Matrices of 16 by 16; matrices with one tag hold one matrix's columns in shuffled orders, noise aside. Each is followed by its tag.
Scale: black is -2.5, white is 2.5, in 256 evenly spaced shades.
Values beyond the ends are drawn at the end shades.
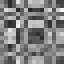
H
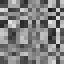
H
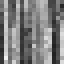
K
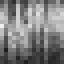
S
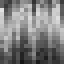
S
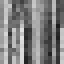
K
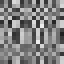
H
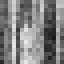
K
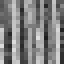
K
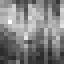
S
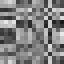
H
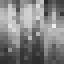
S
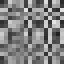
H
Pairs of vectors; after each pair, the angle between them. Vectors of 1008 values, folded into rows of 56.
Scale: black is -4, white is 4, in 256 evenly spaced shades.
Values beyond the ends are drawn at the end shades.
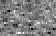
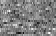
nearly opposite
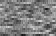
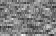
nearly opposite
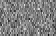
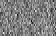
partly aligned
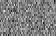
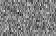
partly aligned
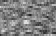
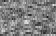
nearly parallel
